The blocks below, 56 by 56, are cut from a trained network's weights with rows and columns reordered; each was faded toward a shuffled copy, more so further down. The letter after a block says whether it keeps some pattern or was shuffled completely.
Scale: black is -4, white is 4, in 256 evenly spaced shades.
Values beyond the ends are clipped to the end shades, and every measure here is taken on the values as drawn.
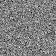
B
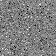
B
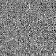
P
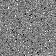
B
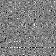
P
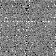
P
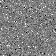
B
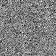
B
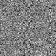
P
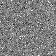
B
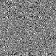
P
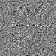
P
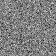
B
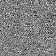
P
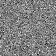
B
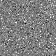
B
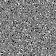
B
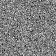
B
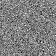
B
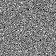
B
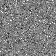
B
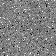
B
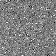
B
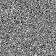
B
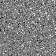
B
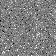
B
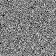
B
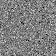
B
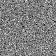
B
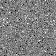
B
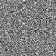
P
